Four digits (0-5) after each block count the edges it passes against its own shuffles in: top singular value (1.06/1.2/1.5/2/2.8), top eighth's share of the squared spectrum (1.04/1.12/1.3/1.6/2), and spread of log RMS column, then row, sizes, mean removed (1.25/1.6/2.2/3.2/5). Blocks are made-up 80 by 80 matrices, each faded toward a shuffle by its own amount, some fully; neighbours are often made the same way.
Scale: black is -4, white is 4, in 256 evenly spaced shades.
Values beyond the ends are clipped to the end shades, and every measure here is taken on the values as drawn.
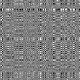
5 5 4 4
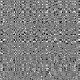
5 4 3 3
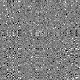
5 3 2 2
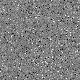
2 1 0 0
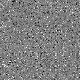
3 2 1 1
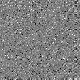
4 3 1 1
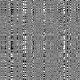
5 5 4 3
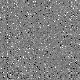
3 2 1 1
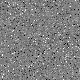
0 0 0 0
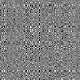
5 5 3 3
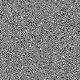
3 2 0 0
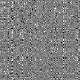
4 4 3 2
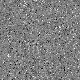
2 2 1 0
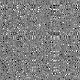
4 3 2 2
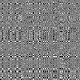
5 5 3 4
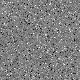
1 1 0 0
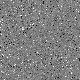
0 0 0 0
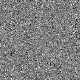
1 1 2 0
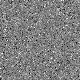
0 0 0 0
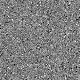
0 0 1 0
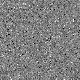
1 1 1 0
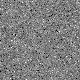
0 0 0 0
